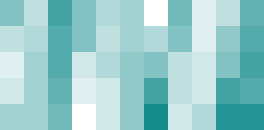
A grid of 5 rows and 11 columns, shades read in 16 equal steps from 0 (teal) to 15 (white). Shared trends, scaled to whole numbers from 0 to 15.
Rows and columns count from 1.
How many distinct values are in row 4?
8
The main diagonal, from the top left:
7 10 4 13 12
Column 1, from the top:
7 11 13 12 9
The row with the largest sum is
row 1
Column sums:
52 48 22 54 55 42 35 47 60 30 17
